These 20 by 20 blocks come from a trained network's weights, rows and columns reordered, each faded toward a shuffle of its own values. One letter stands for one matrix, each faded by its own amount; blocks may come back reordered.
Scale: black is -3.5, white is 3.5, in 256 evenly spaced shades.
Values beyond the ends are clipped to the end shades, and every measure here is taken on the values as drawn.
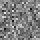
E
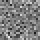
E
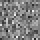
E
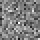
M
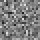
E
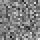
M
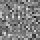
E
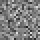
E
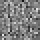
E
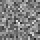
E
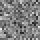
M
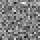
E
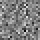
E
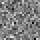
M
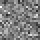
E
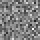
M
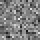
M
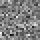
M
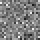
M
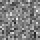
M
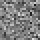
E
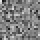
M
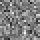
E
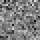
M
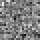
M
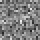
E
